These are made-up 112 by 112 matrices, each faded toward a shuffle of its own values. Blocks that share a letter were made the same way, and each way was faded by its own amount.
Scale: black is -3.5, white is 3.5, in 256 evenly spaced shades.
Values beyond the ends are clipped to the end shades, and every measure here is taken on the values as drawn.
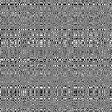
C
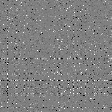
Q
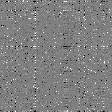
Q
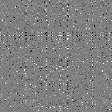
Q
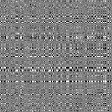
C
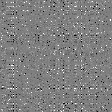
Q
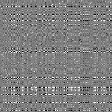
C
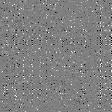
Q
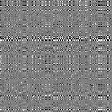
C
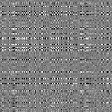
C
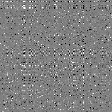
Q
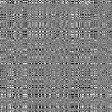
C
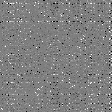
Q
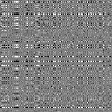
C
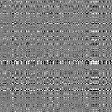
C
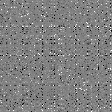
Q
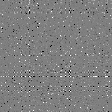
Q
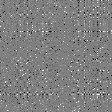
Q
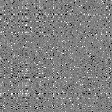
Q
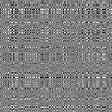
C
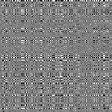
C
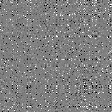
Q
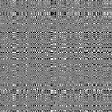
C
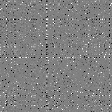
Q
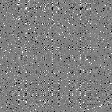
Q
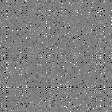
Q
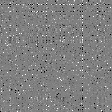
Q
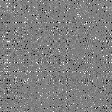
Q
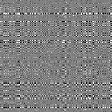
C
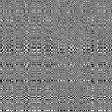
C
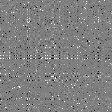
Q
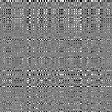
C
